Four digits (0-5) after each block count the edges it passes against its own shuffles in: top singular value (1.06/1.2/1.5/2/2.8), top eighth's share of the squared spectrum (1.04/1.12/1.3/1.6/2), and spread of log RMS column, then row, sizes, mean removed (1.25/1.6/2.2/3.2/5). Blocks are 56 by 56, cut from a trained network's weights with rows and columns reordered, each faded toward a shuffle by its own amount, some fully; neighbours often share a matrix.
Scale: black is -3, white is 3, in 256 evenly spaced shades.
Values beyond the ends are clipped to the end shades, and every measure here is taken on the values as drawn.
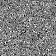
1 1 0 0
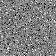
0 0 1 0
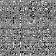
2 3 2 1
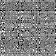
3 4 3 1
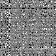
2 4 3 1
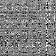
3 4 3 1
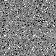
0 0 1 0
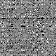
2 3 2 1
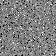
0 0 0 0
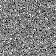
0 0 0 0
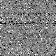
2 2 1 2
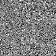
2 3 1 1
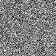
2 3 1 1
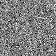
1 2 0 0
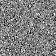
1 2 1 0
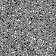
0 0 0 0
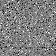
0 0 0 0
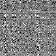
2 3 3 1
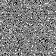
0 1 0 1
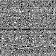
2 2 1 1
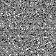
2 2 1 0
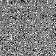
1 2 2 1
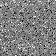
0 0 0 0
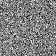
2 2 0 0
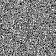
0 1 0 0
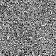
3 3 0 1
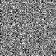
3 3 1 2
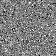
0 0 0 0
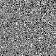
2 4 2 2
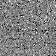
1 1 1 0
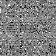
3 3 2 1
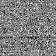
2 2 1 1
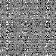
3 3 3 1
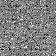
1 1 0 1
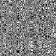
3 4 3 2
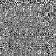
3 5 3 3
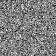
1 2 0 0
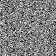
2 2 1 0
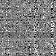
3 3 3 1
